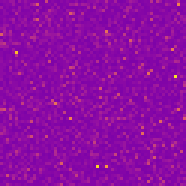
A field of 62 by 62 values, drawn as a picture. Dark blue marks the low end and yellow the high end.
The halves do not mirror each other. On average the colour sits 30% of the way up the scale. There is no seam. No regular stripes run through it. The values are skewed, with a long tail toward high values. Fine speckle covers the field. There is no overall slope.
